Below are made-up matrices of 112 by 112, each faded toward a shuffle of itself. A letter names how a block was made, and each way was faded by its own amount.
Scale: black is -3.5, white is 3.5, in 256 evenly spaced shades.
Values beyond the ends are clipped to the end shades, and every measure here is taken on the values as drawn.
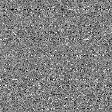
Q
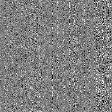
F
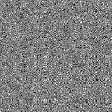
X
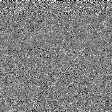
Q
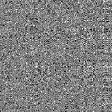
X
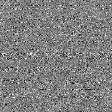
Q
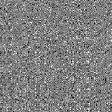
X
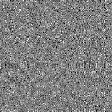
X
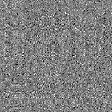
X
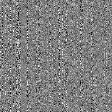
F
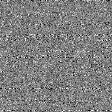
Q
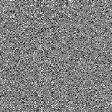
X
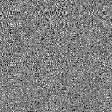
X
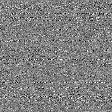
Q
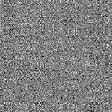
X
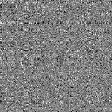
X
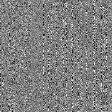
F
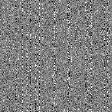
F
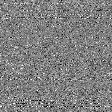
Q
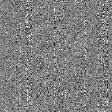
F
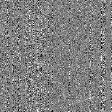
F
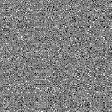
X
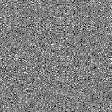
X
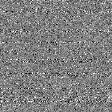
Q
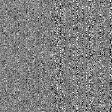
F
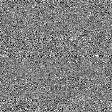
Q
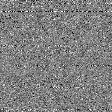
Q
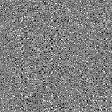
X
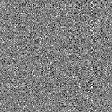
X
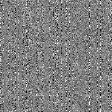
F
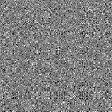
X
